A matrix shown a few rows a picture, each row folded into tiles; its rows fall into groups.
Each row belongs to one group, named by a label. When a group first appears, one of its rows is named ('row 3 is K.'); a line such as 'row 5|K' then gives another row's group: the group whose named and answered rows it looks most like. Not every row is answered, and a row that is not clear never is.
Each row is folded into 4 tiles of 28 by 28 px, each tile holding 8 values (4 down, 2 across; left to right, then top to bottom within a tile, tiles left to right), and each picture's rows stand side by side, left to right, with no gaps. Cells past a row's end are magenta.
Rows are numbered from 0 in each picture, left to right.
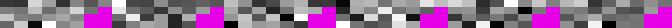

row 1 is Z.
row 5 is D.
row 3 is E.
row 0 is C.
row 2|Z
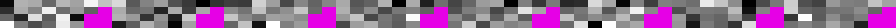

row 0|E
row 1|Z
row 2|C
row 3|Z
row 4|C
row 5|C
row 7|Z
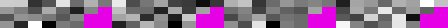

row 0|D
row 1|Z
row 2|D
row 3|E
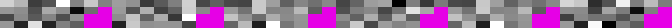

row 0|D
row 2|C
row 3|C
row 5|D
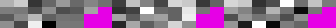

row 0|D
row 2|D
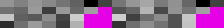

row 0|Z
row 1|Z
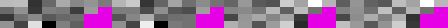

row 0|D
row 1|D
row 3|E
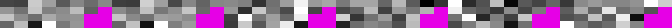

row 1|C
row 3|Z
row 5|E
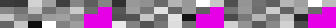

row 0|C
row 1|E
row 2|E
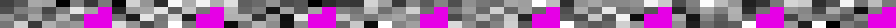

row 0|C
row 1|E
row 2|Z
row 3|C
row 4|E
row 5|E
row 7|D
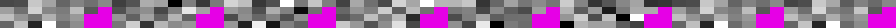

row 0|C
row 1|C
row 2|D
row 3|E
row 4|D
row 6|C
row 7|C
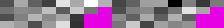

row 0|E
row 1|C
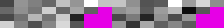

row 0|E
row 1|D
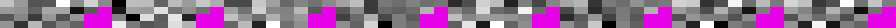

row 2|C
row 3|D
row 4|C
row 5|D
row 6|D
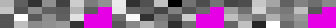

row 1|Z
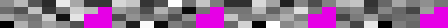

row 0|Z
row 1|D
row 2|C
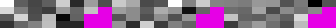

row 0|Z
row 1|D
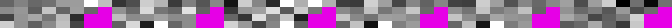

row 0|E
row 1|C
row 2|E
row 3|C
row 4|C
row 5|Z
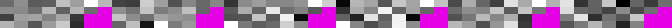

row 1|C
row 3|E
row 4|E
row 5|Z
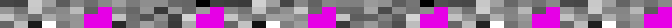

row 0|C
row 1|Z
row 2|C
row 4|C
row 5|C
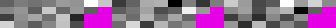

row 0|E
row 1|C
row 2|D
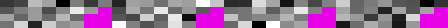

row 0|C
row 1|E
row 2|C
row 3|Z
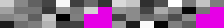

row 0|Z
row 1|D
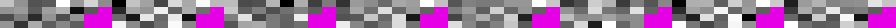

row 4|E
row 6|E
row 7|E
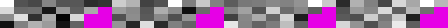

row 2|E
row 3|E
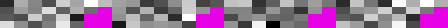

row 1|Z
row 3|E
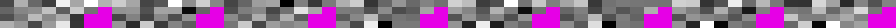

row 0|E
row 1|D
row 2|C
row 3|D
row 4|D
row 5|D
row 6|D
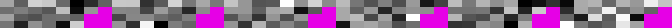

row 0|Z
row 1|D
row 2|D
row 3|Z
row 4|Z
